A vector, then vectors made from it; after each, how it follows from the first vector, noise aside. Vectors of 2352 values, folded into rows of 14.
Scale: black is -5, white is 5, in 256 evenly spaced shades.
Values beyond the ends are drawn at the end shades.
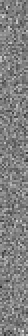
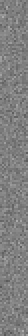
shrunk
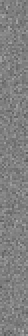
shrunk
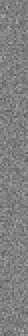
shrunk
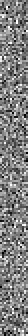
scaled up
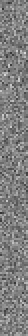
wrapped around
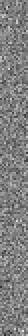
copied
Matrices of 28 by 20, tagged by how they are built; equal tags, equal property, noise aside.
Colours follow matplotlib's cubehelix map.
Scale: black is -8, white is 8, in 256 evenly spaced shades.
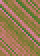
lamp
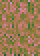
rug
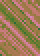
lamp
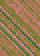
lamp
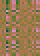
rug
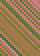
lamp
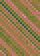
lamp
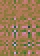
rug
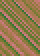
lamp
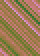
lamp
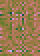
rug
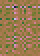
rug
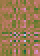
rug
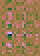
rug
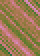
lamp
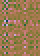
rug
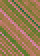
lamp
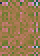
rug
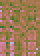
rug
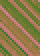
lamp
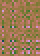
rug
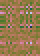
rug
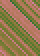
lamp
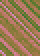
lamp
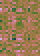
rug
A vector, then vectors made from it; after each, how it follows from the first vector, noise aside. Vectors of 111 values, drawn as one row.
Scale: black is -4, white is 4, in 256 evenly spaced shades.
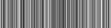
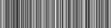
wrapped around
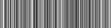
wrapped around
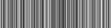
copied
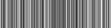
copied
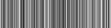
copied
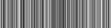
copied
